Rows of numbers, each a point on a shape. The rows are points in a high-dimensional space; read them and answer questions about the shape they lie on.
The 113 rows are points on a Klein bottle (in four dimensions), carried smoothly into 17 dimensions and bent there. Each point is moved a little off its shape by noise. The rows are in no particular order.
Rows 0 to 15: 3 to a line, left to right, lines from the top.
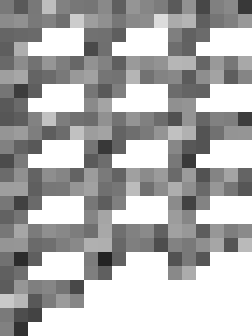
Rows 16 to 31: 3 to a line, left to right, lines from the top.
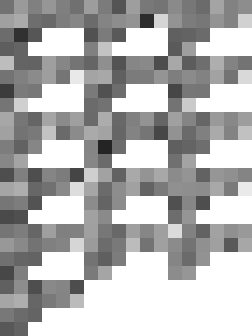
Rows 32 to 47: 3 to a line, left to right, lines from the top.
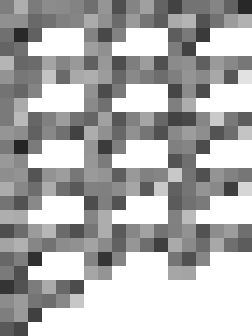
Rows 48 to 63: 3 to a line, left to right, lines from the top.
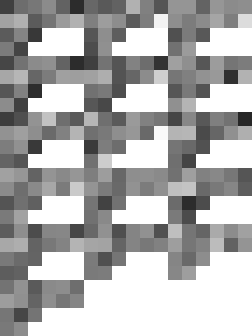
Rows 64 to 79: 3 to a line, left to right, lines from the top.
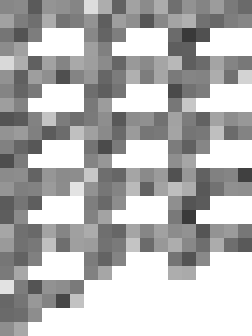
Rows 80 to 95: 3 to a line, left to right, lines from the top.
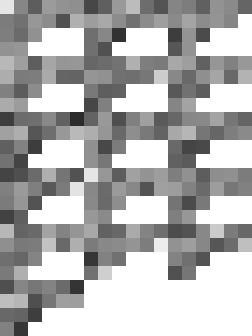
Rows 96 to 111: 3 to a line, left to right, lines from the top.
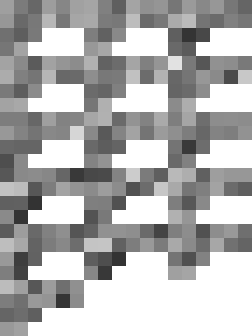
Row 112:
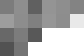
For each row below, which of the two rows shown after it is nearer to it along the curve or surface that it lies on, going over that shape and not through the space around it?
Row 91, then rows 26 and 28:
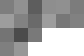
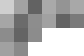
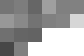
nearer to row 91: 26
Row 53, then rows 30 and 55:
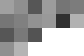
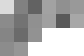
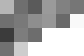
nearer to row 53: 55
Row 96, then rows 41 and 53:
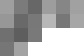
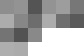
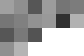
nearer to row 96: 41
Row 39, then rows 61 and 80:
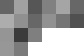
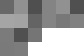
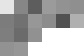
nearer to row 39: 61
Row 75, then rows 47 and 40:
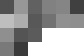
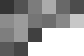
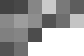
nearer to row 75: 47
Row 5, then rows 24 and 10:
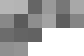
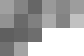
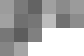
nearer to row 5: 24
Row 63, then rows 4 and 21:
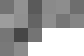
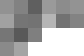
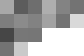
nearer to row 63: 4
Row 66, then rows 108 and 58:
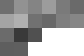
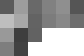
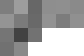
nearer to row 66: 58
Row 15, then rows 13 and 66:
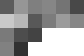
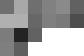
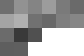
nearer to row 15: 13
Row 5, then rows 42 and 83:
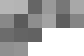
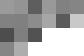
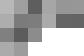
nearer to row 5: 42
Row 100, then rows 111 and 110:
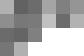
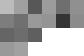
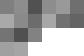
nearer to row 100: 110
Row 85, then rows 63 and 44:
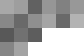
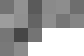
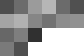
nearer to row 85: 63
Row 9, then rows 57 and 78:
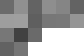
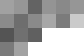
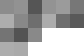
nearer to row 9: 78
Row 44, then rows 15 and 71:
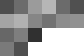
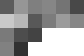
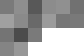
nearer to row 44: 15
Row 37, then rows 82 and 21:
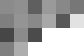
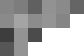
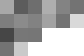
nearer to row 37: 82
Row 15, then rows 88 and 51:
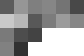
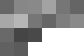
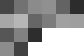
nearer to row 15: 51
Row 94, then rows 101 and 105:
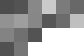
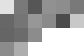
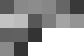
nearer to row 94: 105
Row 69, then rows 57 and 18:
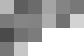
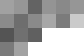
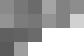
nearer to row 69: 18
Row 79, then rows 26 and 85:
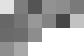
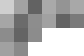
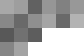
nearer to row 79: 26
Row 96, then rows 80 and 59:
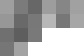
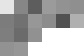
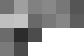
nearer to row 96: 80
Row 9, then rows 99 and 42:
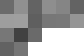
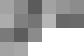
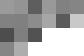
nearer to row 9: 99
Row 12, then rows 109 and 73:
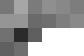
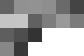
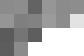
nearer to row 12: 109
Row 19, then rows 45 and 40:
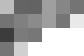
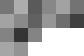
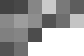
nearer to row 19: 40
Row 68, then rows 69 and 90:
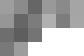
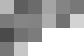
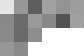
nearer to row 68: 69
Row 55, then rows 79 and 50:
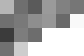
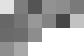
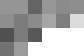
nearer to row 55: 79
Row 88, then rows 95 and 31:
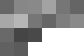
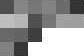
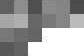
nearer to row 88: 31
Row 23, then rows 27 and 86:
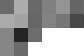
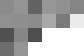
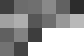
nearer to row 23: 86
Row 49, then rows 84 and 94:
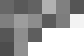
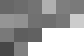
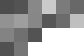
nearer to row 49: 94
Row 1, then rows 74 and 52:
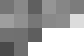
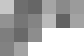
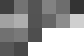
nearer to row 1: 52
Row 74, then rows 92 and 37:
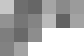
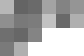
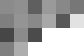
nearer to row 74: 92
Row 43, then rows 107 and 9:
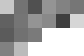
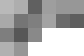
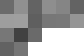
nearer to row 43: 107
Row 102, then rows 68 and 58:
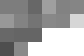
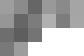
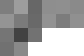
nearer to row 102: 68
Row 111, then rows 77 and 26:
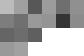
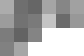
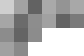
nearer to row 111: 26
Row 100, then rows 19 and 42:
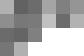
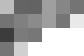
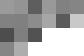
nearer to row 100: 19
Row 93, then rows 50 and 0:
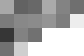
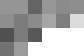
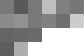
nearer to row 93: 0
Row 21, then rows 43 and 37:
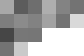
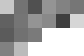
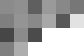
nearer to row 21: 43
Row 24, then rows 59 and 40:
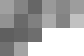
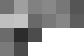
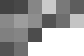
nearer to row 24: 40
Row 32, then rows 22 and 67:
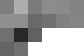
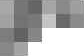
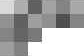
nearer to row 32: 22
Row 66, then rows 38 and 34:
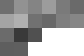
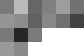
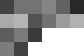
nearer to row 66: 38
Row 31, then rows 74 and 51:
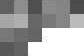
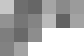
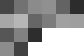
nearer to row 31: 51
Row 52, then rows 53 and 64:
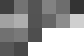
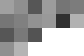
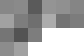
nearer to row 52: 64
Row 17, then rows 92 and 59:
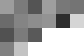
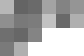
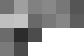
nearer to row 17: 92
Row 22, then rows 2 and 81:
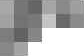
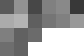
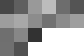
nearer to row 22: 2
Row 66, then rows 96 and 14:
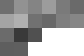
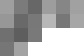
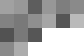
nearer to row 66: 96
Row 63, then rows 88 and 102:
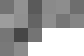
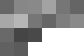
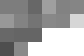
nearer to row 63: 88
